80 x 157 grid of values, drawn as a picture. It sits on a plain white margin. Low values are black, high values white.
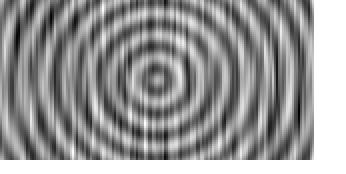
Rings: centred on the centre. Average level on the scale: 50%. Grain: streaks running down.
